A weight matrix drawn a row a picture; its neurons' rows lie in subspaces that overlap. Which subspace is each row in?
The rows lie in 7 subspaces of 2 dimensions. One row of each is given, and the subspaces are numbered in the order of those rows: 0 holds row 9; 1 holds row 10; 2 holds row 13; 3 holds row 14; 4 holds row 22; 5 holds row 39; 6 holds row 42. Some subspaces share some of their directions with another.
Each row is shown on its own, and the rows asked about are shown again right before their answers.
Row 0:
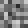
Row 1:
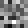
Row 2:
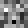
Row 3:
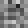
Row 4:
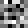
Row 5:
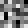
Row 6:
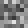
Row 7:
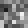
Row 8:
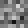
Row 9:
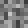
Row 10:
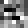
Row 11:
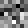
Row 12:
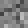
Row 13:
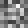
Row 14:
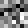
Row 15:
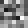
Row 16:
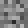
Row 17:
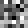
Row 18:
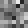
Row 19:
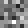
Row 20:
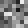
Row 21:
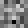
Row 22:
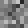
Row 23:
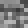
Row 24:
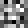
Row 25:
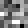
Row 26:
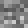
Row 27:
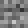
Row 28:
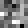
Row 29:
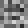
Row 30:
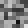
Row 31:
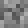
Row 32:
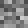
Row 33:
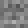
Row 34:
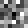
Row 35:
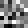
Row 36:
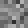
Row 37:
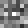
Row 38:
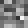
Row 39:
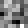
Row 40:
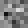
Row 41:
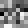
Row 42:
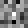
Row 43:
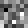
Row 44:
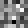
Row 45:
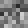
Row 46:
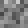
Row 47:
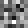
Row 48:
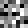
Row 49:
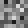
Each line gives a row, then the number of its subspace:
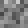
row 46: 5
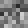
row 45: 3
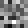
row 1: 3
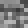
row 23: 0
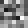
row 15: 1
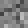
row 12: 3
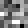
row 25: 5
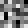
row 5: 0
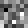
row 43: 2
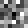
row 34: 6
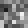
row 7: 2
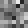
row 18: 4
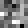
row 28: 5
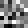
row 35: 3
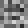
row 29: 6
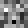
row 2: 2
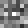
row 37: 6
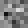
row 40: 4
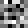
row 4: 2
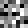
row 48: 6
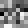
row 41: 3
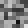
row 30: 0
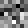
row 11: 3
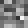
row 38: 1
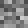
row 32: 1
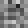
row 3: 2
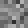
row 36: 4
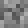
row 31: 5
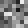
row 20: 4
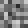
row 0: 0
